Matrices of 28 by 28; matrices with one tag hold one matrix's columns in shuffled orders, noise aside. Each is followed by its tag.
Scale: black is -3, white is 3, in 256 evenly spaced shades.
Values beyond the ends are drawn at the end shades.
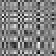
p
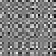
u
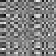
u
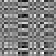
u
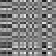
u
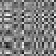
p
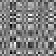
p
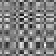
p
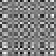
u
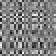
p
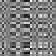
u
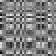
p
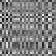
p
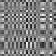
p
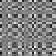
u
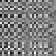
u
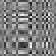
p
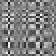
p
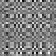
u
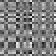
p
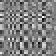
p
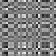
u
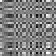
u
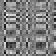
p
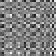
u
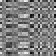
u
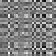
u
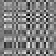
p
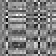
p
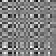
u
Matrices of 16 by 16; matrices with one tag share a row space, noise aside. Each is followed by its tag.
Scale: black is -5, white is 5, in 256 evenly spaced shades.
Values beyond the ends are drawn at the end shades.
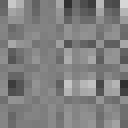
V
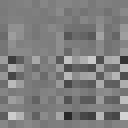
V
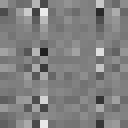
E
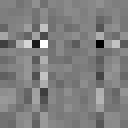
E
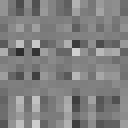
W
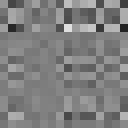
V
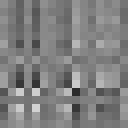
W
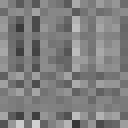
W
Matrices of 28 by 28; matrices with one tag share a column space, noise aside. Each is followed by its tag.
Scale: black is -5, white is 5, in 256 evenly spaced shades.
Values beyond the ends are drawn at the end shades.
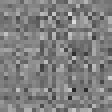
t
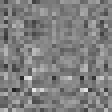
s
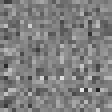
s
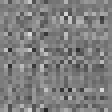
t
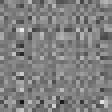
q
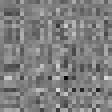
s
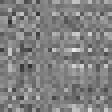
t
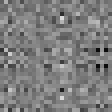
t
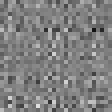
q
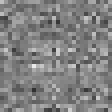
t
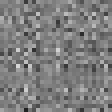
t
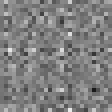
t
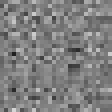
t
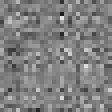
t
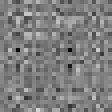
t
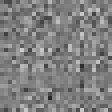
t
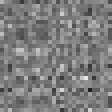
s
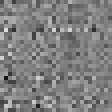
q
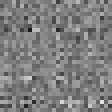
q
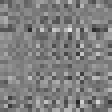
q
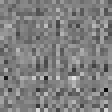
s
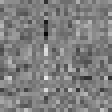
s
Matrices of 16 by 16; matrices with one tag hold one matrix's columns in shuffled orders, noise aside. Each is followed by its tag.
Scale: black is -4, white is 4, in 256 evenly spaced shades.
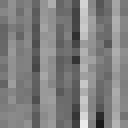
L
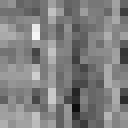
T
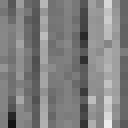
L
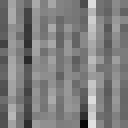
L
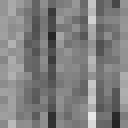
L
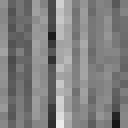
L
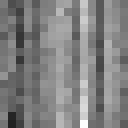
L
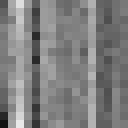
L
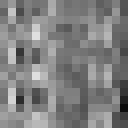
T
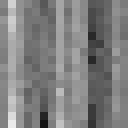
L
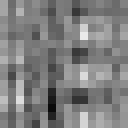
T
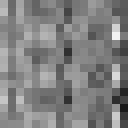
T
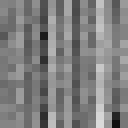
L
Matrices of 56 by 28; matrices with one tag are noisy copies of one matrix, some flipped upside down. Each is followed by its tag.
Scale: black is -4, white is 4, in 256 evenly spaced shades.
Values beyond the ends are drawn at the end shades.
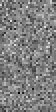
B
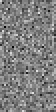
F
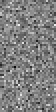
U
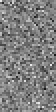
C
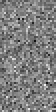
B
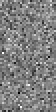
B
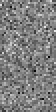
B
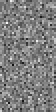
F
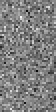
U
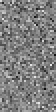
C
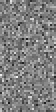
F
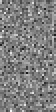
F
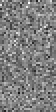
B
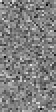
C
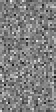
F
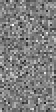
F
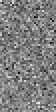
C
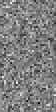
U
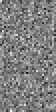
F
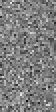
U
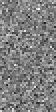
C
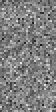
B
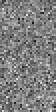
B
